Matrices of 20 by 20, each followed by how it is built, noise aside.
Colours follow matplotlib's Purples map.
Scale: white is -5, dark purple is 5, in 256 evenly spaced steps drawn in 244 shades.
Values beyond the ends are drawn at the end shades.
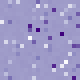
sparse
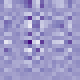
low rank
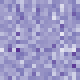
low rank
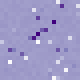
sparse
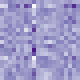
low rank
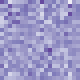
low rank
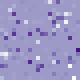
sparse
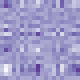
low rank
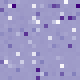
sparse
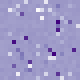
sparse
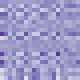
low rank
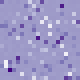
sparse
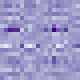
low rank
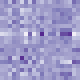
low rank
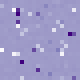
sparse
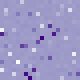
sparse
